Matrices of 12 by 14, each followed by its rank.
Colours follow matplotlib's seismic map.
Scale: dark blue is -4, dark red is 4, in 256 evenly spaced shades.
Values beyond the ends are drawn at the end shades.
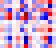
two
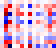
two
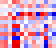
two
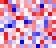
full rank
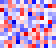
full rank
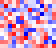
full rank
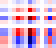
one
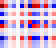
one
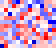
full rank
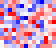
full rank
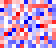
full rank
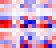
two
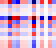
one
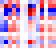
two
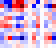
two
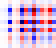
one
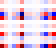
one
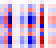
one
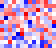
full rank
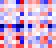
two
